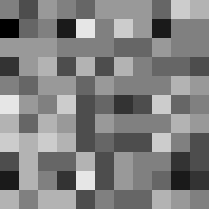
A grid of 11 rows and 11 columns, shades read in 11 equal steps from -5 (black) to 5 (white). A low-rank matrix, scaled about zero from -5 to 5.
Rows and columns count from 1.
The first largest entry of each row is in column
10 5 1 3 10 1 1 1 2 5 1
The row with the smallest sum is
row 10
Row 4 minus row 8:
-6 -1 -1 -4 4 -1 4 2 -4 -1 0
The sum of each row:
5 -6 2 -4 4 2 6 4 -6 -10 5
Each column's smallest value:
-5 -2 -1 -4 -2 -2 -3 -2 -4 -4 -3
